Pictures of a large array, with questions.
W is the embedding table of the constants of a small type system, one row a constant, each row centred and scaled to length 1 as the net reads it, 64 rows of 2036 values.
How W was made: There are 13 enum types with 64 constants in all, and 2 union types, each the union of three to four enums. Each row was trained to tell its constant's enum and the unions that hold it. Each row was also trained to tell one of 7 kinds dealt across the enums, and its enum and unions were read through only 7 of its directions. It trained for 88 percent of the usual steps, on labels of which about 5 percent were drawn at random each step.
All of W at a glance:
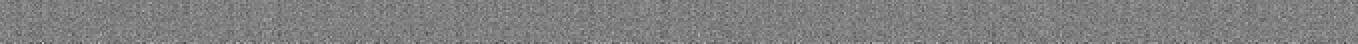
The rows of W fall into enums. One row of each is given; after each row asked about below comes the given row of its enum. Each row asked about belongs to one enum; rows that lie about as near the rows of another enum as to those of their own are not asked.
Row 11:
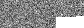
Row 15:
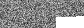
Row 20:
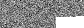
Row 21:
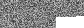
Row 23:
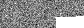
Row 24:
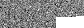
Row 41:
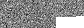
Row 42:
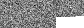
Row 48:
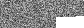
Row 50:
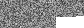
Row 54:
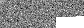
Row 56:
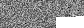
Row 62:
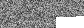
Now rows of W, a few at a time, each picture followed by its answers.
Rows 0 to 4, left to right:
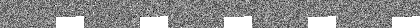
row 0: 54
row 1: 56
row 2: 20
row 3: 23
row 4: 62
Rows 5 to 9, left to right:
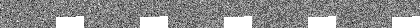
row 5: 48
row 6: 20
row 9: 50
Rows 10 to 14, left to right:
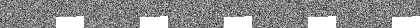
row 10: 56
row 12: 23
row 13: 23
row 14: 48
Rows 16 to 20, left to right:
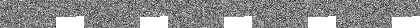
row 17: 50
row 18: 50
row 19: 50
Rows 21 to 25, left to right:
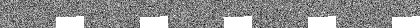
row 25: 48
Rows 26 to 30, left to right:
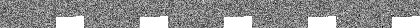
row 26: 54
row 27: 11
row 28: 15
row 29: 21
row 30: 62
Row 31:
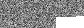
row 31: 21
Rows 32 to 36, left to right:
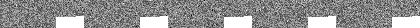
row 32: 20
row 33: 56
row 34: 48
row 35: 11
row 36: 54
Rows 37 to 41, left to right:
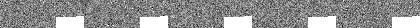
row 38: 20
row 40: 56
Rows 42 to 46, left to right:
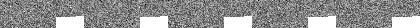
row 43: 23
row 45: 50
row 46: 21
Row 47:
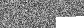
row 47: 15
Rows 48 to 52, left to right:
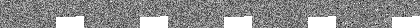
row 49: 15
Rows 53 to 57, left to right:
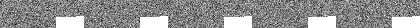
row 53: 41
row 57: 23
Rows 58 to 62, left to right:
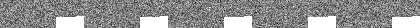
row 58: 62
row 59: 48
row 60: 62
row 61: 15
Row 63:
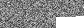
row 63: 56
